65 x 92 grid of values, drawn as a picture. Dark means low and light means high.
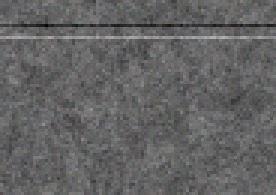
The grain runs across in streaks. Rows 9 and 13 differ from the rows beside them. A few values lie far out on both sides of the bulk. There is no overall slope.
